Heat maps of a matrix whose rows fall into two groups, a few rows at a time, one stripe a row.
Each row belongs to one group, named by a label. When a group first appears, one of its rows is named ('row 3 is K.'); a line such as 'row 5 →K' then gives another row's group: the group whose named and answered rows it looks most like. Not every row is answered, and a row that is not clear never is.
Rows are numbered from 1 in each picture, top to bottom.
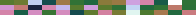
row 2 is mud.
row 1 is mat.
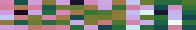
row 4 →mud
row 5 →mat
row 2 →mat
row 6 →mud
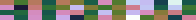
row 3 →mat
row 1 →mat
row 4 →mud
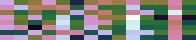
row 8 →mud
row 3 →mat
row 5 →mud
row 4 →mud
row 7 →mat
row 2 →mud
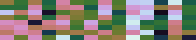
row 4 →mat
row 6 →mud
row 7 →mat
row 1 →mat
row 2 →mat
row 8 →mud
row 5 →mud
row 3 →mat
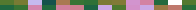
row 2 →mat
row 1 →mat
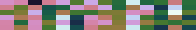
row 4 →mud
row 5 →mud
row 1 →mud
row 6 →mud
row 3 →mat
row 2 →mat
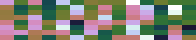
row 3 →mat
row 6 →mud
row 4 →mat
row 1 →mud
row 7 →mud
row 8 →mat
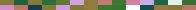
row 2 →mud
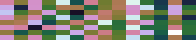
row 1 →mud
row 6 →mud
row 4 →mud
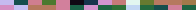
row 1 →mud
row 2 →mud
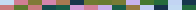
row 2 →mat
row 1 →mud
